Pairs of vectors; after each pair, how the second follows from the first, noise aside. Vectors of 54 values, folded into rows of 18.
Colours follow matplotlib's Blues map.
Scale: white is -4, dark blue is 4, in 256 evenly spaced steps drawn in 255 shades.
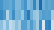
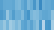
shrunk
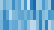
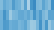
shrunk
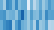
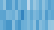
shrunk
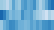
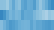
shrunk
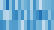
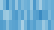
shrunk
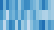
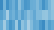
shrunk
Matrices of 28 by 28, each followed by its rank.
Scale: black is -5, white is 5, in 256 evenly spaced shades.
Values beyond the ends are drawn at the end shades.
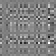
two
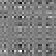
two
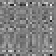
three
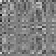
three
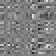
three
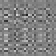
two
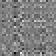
three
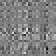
three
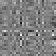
three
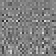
three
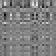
two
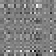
two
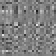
three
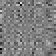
three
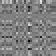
two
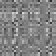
three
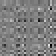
two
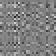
three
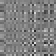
two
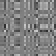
two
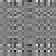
two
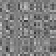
three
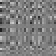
two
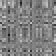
three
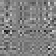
three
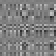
two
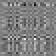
two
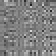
three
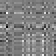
two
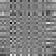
two
